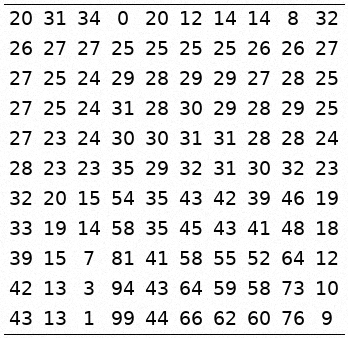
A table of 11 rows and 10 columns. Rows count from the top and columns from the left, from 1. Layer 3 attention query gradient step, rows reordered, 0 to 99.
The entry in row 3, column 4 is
29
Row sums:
185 259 271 276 276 286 345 354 424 459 473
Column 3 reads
34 27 24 24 24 23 15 14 7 3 1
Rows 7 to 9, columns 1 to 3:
32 20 15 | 33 19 14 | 39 15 7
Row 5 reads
27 23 24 30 30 31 31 28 28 24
